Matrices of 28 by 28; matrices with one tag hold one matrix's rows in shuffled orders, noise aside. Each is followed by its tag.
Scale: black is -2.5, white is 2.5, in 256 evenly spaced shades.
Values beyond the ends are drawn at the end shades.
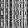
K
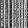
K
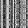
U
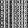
K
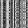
U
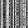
U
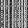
K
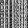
K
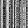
U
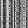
U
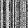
U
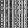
K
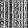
K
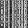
K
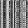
U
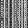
K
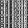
K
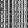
K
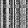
U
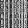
K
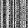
U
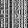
K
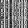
K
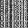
K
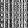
K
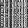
K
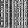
K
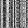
U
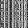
K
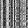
U
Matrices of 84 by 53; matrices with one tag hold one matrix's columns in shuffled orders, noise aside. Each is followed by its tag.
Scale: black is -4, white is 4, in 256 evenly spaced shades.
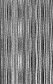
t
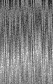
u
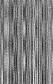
t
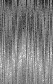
u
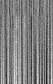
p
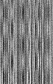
t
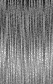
u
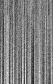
p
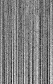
p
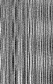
t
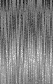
u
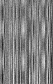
t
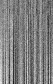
p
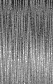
u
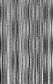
t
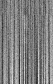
p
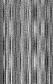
t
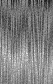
u
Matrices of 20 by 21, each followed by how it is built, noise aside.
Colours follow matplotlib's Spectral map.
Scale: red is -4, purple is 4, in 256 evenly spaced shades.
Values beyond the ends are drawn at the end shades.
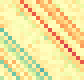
Toeplitz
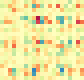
low rank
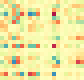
low rank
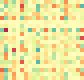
low rank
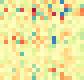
low rank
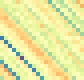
Toeplitz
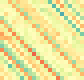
Toeplitz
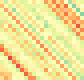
Toeplitz
